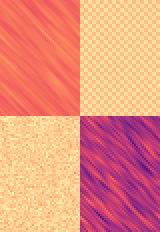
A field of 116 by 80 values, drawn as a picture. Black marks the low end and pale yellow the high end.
It is made of 2 by 2 panels. Panel 1,1: high, slanting down to the right, faint in contrast. Panel 1,2: very high, checkered, faint in contrast. Panel 2,1: very high, fine-grained, faint in contrast. Panel 2,2: middling, slanting down to the right.
